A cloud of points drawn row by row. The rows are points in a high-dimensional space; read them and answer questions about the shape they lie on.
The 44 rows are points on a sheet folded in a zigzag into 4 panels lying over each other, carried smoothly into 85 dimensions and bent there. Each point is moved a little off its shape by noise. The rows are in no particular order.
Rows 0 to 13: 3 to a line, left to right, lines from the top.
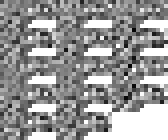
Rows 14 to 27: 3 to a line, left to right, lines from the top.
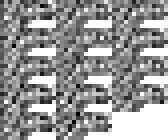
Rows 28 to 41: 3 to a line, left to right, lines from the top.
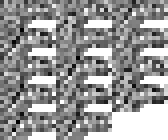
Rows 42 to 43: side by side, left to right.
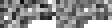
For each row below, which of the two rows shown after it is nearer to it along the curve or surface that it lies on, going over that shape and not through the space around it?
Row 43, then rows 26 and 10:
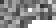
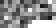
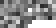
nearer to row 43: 26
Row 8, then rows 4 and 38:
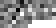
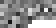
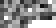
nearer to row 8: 4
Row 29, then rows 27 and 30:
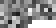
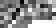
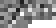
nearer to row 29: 27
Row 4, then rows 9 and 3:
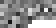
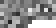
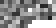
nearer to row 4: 9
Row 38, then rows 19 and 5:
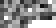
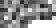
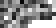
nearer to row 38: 5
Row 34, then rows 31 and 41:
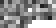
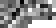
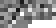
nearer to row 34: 31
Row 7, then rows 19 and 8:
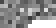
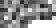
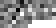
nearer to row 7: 8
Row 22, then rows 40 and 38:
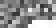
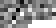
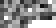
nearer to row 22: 38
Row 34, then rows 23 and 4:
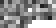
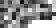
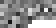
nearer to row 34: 23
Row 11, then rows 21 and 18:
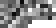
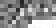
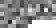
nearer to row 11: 18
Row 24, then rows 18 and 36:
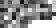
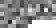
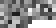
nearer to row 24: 36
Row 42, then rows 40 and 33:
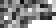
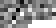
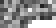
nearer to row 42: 33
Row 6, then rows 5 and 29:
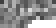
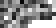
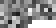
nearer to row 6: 5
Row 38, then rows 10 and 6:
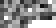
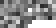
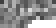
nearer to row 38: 10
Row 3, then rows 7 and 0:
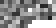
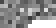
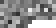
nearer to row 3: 0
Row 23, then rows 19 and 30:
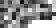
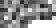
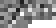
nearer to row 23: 19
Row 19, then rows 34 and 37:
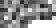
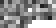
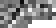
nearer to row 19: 37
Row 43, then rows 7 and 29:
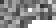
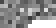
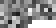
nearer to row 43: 29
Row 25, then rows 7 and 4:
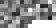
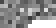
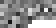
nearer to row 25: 4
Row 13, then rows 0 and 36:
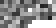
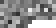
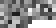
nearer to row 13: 36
